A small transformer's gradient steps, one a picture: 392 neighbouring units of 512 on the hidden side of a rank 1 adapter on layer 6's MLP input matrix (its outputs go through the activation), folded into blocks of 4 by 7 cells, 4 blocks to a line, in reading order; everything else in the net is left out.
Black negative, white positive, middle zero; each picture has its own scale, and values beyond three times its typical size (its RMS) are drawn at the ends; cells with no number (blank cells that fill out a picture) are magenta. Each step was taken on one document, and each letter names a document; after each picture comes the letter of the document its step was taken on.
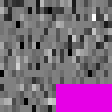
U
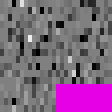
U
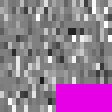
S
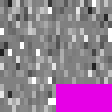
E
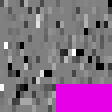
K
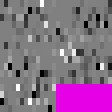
K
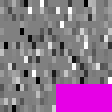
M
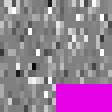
E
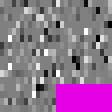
U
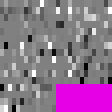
M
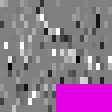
K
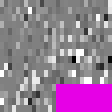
K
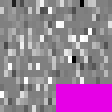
U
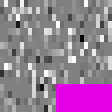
S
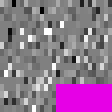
U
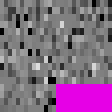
S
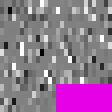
M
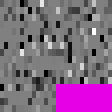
M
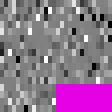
E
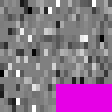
U
